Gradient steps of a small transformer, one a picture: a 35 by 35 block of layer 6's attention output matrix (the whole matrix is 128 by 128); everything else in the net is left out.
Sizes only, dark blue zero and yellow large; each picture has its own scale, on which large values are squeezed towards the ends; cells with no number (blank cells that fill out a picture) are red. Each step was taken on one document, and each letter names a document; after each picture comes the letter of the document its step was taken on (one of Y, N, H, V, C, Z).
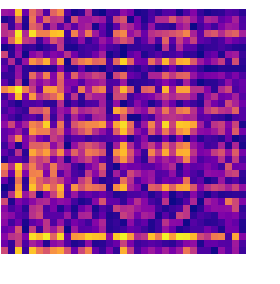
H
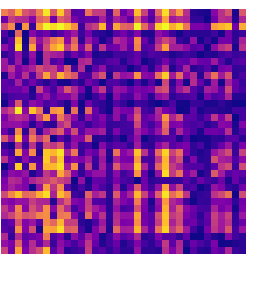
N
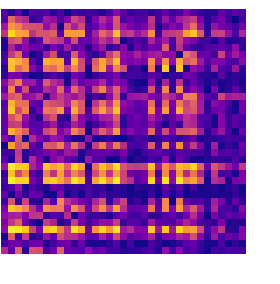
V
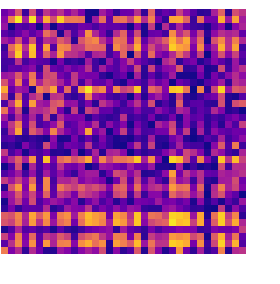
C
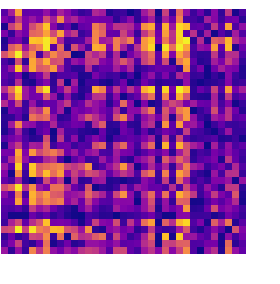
H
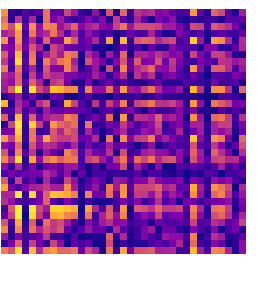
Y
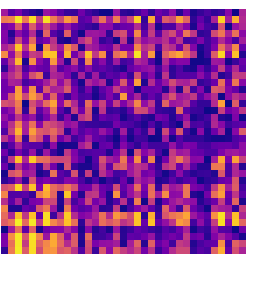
C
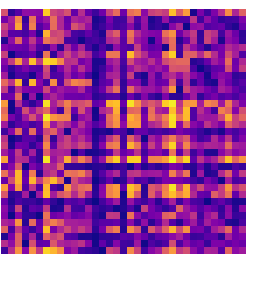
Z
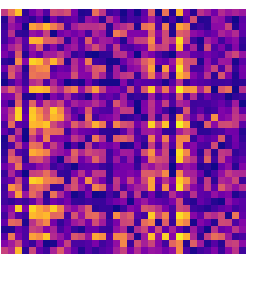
H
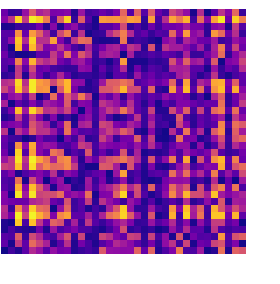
C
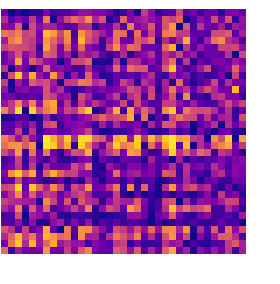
Z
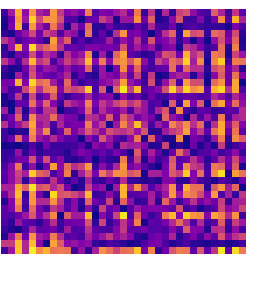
C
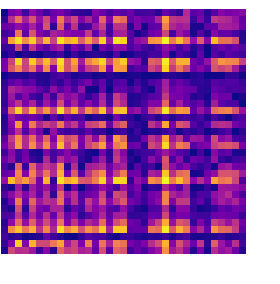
V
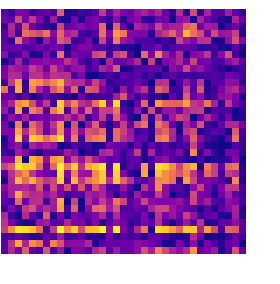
V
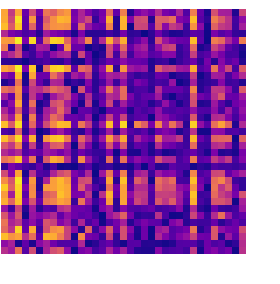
Y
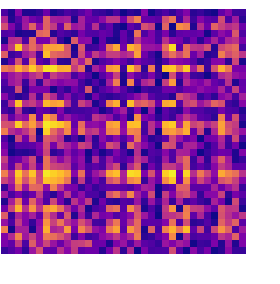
Z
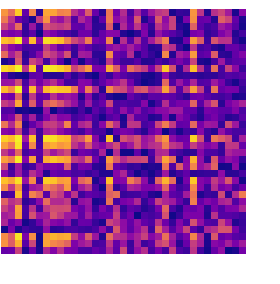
Y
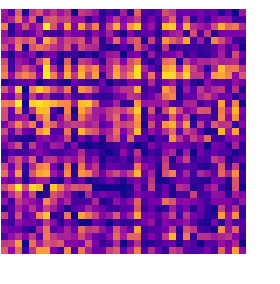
Z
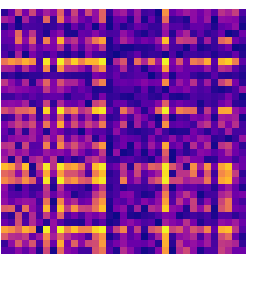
V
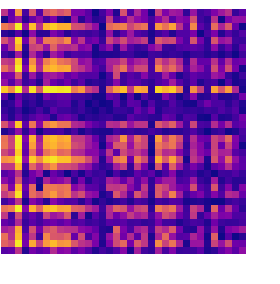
Y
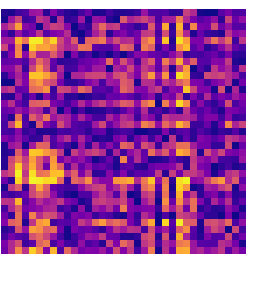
H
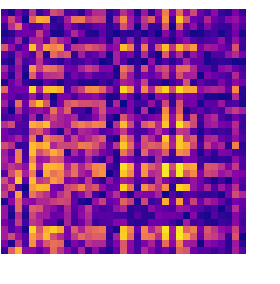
H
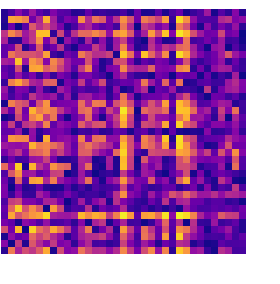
H
